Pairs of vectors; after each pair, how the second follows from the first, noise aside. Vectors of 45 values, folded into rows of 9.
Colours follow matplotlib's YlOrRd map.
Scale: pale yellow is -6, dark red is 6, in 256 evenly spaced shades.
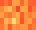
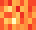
scaled up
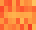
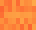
shrunk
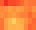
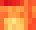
scaled up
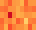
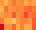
shuffled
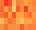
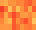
shuffled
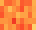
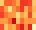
scaled up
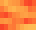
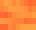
shrunk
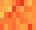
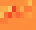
partly zeroed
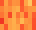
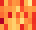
scaled up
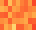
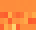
partly zeroed
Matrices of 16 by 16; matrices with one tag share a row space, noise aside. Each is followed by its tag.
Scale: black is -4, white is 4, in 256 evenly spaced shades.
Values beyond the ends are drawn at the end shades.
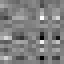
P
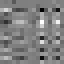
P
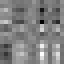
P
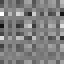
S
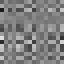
S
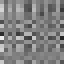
S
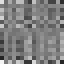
S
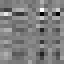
P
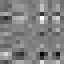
P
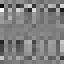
S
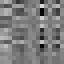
P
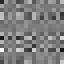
S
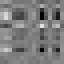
P
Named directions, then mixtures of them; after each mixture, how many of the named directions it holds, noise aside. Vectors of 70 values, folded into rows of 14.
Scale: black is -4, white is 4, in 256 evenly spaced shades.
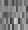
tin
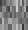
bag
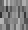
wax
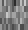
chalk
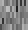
three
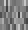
three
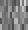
three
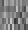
one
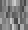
two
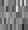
three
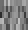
one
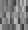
three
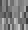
three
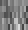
three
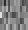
three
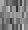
two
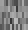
two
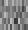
one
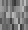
two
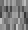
one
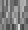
three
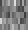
two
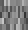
one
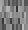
three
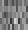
one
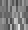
two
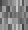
one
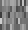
three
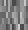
three
